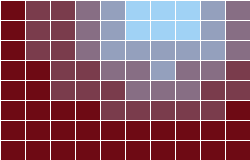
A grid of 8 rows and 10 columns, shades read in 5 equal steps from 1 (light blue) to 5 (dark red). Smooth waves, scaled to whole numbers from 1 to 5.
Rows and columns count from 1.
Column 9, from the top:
2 2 2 3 4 4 5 5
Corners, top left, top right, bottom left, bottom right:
5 3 5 5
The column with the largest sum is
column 1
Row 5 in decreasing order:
5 5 4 4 4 4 4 3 3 3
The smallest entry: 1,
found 6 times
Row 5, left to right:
5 5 4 4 4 3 3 3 4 4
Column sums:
40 37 35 32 27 24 23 24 27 32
